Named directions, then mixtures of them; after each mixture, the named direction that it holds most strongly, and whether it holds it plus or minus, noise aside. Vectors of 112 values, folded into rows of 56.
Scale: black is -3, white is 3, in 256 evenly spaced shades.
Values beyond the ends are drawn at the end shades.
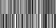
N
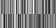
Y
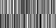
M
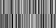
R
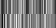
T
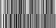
T, minus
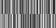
R, minus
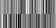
T, minus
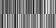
Y, minus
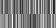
R, minus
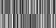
R, minus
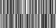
M, minus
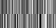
N, minus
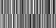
R, minus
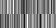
M, plus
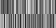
N, minus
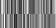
T, minus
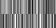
N, plus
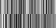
T, minus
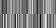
N, minus
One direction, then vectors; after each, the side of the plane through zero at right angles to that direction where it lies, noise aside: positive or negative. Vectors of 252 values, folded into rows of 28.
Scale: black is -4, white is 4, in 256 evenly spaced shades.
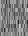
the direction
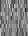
negative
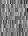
negative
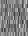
positive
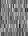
negative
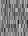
positive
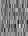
positive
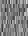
positive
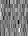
positive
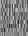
positive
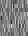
negative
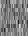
positive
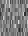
negative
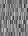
negative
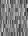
negative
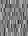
positive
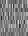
negative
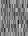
positive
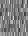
positive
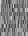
positive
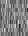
negative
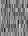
positive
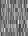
negative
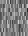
negative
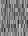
positive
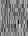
positive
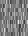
negative
